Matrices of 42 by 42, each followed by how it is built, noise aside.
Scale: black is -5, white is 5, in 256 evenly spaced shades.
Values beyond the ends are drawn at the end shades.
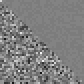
lower triangular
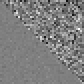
upper triangular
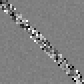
banded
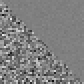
lower triangular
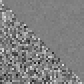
lower triangular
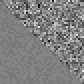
upper triangular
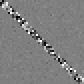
banded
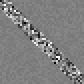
banded
